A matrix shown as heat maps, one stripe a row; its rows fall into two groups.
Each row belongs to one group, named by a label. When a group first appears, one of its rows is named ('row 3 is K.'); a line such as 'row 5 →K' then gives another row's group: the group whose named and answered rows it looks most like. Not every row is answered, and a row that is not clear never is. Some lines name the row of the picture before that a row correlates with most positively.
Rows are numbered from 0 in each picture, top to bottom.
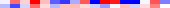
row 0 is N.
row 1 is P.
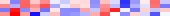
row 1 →N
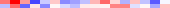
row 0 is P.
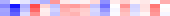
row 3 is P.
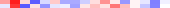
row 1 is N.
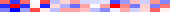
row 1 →N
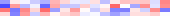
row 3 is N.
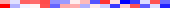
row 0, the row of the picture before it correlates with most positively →2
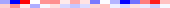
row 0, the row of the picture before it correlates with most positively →0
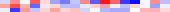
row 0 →N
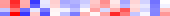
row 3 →N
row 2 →N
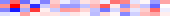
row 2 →P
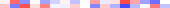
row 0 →N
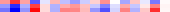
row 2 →P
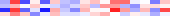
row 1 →N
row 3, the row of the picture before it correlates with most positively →0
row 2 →N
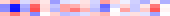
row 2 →P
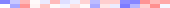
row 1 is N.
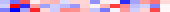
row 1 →N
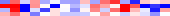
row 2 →N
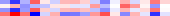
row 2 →P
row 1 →N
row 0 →P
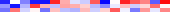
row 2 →N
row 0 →N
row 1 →P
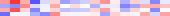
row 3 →N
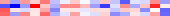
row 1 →P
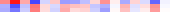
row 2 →P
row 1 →P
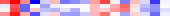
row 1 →N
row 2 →N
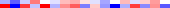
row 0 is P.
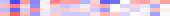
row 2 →P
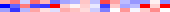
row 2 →P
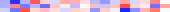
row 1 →N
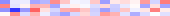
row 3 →N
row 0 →N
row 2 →P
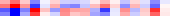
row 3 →P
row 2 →P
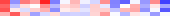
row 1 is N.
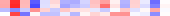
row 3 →N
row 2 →P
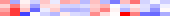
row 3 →N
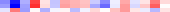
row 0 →P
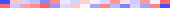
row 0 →N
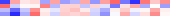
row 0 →N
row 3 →P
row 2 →P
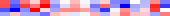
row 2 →P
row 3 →N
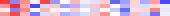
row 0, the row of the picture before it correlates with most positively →0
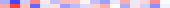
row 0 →P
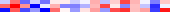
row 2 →N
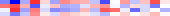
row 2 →N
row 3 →P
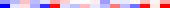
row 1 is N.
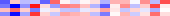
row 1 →P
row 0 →N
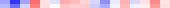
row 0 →P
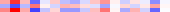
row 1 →P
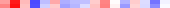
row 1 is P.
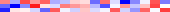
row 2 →N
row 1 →P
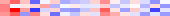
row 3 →N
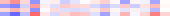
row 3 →P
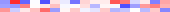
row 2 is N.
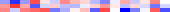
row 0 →P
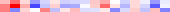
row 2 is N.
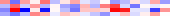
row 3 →P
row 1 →N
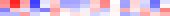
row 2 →N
